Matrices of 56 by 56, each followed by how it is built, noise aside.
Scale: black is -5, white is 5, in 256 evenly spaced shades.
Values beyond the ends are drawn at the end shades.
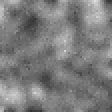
smooth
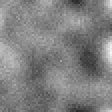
smooth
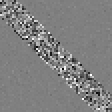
banded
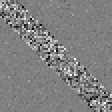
banded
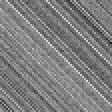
Toeplitz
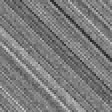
Toeplitz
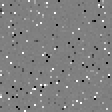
sparse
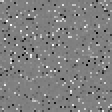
sparse
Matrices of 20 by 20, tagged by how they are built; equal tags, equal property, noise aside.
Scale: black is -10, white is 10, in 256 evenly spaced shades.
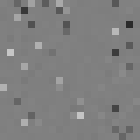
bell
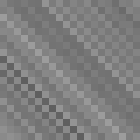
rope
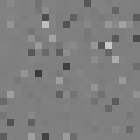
bell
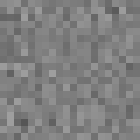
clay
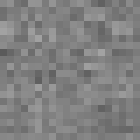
clay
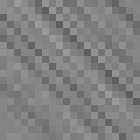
rope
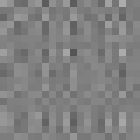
clay
